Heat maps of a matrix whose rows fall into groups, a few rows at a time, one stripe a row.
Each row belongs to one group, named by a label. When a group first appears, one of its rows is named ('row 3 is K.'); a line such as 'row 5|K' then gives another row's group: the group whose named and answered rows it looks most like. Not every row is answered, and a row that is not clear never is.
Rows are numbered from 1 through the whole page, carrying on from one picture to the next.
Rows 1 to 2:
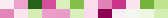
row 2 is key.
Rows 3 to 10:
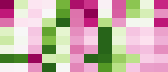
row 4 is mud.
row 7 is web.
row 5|mud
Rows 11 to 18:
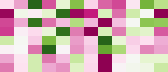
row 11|key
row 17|key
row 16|web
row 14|mud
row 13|key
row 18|key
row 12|mud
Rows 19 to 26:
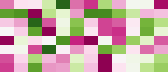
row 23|mud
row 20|web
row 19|mud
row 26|key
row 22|key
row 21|key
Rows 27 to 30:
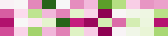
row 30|key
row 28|key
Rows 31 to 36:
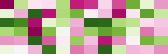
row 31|mud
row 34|web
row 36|web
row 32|key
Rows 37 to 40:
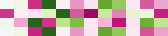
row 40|web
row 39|key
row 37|web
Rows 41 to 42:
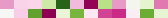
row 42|key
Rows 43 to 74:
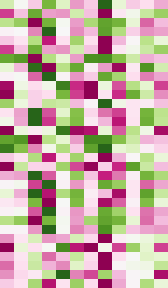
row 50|key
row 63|web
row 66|web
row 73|mud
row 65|key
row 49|web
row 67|web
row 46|web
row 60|key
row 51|web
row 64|key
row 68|web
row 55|key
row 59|web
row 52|mud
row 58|web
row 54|web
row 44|key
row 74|key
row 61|mud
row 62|key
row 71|key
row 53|mud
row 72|key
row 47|key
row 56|key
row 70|mud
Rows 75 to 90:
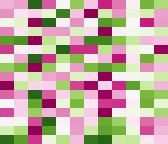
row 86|key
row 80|mud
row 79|web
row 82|web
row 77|web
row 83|key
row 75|key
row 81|key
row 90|web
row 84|mud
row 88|web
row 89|web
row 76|mud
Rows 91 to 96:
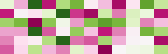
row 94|key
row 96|key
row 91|key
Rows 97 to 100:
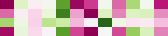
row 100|mud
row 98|mud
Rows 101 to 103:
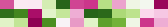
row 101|mud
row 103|web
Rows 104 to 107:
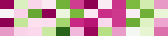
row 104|mud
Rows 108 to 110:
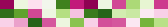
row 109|web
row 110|key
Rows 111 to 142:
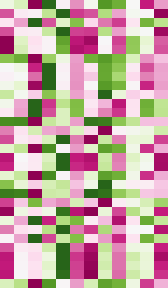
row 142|web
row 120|web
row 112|mud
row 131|web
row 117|web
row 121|web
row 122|key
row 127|web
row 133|key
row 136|mud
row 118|web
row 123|key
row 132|web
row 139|mud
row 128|mud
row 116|mud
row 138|mud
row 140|mud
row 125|key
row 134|mud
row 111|web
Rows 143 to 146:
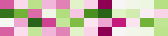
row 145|key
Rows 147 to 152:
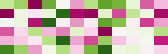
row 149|web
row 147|web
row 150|key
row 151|mud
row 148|mud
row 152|web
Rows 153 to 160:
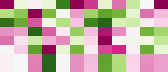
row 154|web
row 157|key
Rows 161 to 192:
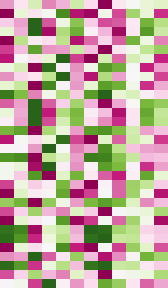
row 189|key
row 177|web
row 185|mud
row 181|mud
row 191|key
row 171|web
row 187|web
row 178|web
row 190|web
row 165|mud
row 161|key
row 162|mud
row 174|key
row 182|mud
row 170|web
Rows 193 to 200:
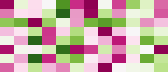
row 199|key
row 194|mud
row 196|key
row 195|web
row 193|mud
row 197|key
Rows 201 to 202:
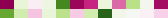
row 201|mud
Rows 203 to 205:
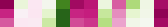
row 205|mud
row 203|mud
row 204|mud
